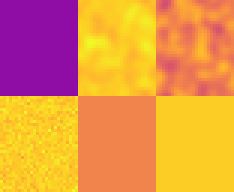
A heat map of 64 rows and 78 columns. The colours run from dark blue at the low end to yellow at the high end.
It is made of 2 by 3 panels. Panel 1,1: low, flat. Panel 1,2: very high, blotchy, faint in contrast. Panel 1,3: high, blotchy. Panel 2,1: very high, fine-grained, faint in contrast. Panel 2,2: high, flat. Panel 2,3: very high, flat.
